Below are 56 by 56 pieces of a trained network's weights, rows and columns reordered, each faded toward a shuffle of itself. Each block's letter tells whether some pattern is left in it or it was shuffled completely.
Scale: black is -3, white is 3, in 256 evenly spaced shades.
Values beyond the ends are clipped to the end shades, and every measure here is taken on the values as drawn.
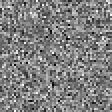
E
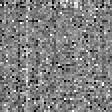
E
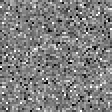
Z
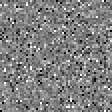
Z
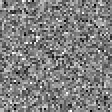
Z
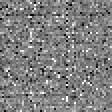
E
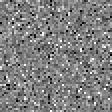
Z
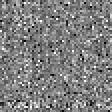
E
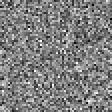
E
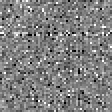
E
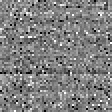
E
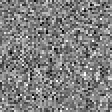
E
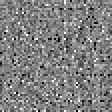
E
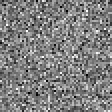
Z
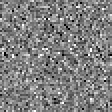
E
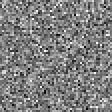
Z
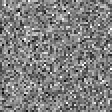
Z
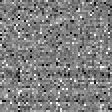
E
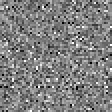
E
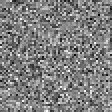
Z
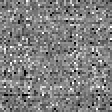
E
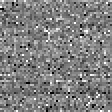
E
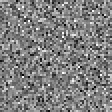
Z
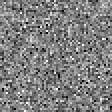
Z
